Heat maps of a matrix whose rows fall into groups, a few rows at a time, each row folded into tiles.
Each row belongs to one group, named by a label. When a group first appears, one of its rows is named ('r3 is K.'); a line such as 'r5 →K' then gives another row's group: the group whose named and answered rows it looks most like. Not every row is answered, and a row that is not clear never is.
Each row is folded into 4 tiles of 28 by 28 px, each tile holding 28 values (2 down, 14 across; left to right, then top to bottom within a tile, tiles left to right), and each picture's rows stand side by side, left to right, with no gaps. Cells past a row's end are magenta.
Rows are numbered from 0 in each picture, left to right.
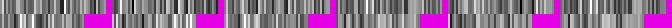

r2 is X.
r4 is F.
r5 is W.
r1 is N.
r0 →X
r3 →W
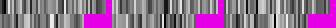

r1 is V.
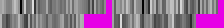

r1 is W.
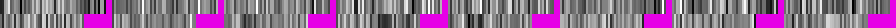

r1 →W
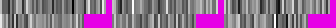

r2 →V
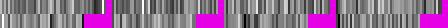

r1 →W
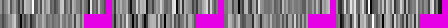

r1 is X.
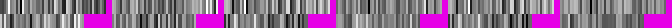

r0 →N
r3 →X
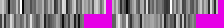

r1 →V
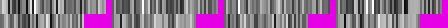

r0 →V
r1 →W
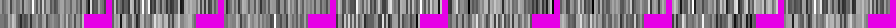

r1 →W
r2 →V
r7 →W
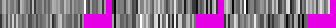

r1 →F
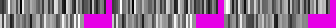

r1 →N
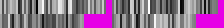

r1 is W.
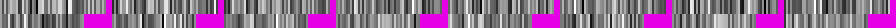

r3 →W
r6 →W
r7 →W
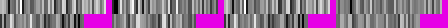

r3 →V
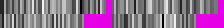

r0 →F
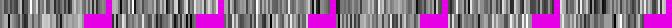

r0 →W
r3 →F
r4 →N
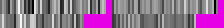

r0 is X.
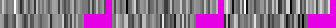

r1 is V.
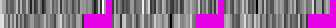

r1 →W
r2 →X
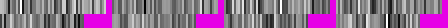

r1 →X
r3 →V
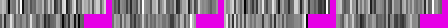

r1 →W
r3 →V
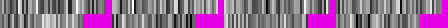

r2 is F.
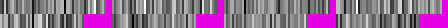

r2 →F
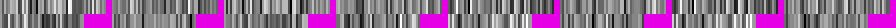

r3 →W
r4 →N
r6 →N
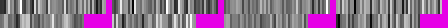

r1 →N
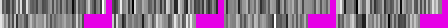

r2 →V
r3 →V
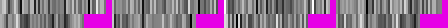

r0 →V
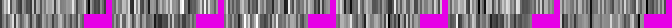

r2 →X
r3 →V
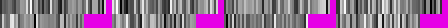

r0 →W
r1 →V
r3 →F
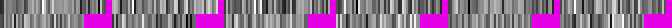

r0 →F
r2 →W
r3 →N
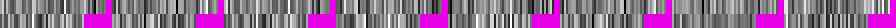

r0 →X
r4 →F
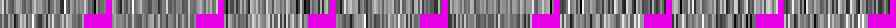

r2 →F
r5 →N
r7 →N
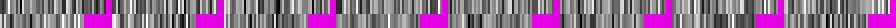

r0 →N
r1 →X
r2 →V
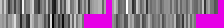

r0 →V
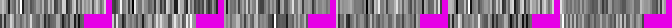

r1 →N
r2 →V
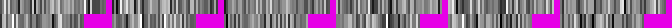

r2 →F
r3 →V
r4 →V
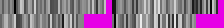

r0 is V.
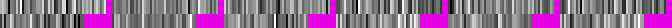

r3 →N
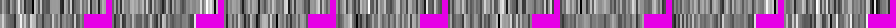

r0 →X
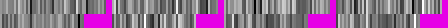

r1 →X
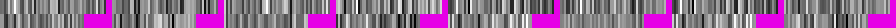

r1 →W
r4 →N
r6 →N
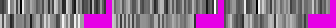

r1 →F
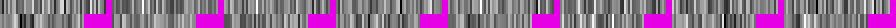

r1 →W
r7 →X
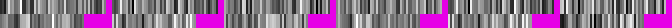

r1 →N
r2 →W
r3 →X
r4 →N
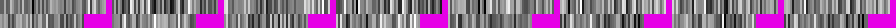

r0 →X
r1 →W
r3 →N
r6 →V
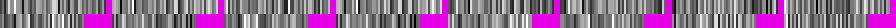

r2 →X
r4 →N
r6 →F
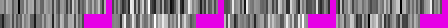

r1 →W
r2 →N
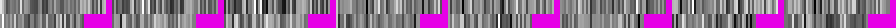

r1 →W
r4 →V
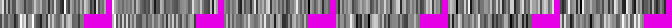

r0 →X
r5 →N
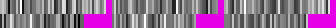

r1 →X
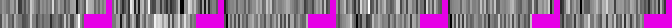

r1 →W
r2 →F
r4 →F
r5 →F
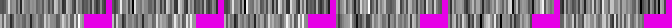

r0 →N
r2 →N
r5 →F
